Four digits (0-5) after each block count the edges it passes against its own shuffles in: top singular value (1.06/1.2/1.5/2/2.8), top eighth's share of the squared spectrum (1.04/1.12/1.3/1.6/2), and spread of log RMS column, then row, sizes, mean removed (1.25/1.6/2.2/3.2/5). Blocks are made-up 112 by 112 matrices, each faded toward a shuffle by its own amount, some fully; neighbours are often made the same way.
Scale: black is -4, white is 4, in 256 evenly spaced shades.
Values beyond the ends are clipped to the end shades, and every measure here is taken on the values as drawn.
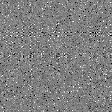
4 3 1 2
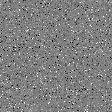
3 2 0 0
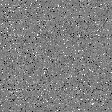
3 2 0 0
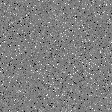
0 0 0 0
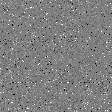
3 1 0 0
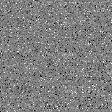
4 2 1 1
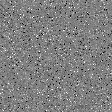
2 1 0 0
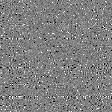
4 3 2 2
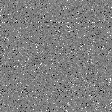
3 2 0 1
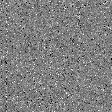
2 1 2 0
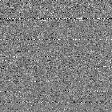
2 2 0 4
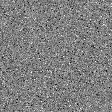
0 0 0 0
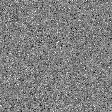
0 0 0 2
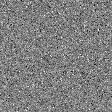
0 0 0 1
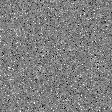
0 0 0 0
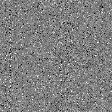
1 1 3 0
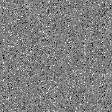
1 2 3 0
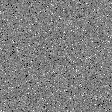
0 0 0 0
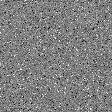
0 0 0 0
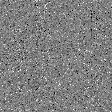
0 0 1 0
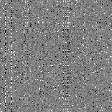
4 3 2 1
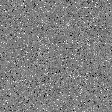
1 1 0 0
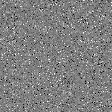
3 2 1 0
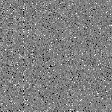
4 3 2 1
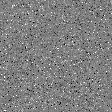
1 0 0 0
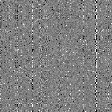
5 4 3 2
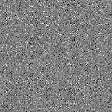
4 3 2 2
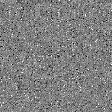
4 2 1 1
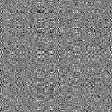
5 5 3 3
